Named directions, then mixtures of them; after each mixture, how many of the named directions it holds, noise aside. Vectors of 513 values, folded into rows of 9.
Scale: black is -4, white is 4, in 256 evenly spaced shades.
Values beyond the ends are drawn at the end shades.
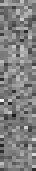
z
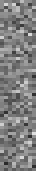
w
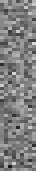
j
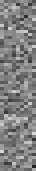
two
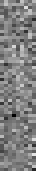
two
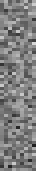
one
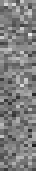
three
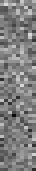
three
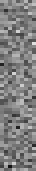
one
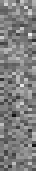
three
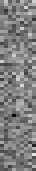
two
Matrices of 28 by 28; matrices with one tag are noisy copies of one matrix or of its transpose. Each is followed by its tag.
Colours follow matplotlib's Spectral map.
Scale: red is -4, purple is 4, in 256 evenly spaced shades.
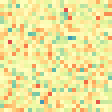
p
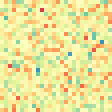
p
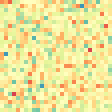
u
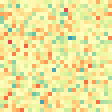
p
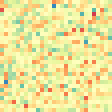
u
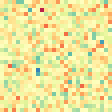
p
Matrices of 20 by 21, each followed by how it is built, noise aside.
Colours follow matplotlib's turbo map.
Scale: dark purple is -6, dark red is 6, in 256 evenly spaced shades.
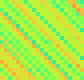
Toeplitz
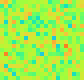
noise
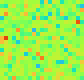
noise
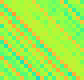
Toeplitz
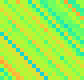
Toeplitz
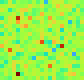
noise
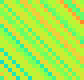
Toeplitz
